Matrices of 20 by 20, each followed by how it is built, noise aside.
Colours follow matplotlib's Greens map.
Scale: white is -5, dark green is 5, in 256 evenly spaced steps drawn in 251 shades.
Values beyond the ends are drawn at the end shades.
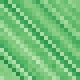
Toeplitz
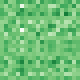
low rank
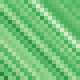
Toeplitz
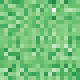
low rank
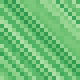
Toeplitz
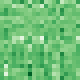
low rank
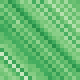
Toeplitz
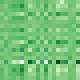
low rank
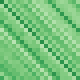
Toeplitz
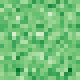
low rank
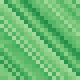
Toeplitz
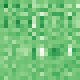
low rank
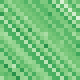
Toeplitz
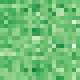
low rank
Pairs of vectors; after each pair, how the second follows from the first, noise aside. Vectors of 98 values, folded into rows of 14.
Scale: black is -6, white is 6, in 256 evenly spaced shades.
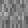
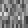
scaled up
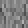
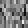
scaled up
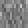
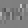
partly zeroed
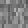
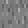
partly zeroed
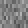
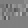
partly zeroed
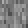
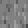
partly zeroed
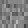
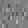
partly zeroed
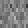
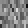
scaled up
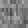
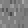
partly zeroed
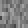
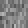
sign-scrambled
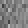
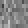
sign-scrambled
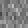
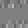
partly zeroed
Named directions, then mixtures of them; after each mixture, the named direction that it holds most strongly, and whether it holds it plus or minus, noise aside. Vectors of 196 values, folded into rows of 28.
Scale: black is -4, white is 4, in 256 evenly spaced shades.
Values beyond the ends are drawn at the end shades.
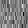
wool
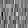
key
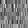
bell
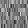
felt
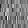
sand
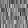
felt, minus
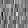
key, plus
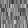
felt, minus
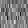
felt, minus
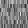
felt, plus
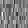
key, minus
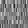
bell, minus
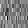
sand, minus
